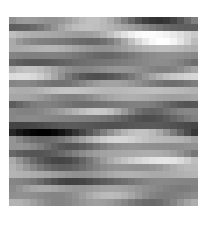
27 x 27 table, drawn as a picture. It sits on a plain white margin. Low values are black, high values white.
The middle left is the ninth with the lowest average. Streaks run across, left to right. The histogram is bell-shaped.
